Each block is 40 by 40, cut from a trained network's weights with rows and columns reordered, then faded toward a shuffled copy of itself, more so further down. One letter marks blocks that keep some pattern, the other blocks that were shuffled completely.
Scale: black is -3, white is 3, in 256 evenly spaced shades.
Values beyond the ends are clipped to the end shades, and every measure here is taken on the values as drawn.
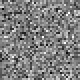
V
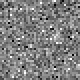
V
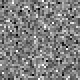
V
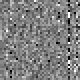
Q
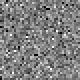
V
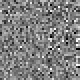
Q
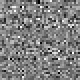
Q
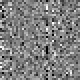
Q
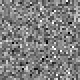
V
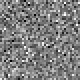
V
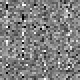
Q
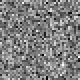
V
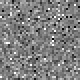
V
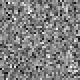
V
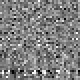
Q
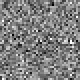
Q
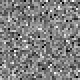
V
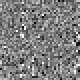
Q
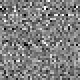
Q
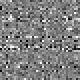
Q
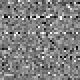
Q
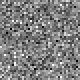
V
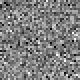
V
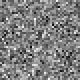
V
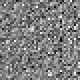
Q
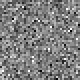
V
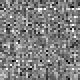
Q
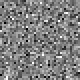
V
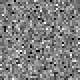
V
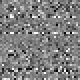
Q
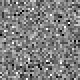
V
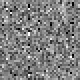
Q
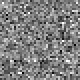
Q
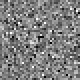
V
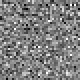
Q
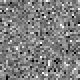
V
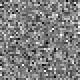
V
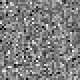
V
